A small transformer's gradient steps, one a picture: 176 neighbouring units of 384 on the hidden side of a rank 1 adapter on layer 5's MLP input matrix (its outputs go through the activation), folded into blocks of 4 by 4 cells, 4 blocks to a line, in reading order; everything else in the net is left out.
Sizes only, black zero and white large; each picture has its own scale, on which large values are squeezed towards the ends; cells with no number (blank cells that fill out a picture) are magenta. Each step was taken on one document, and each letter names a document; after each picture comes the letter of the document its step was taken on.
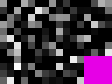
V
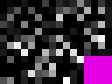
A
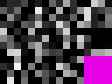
V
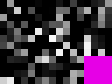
A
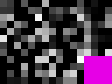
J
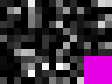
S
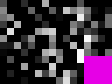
J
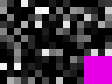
V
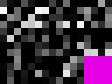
V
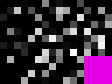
A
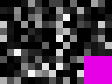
S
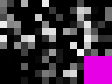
J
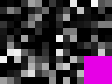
S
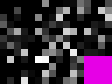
A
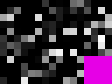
A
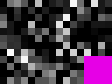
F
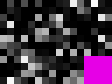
F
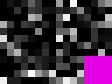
S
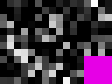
F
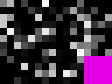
J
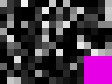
V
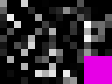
J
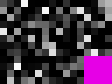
V
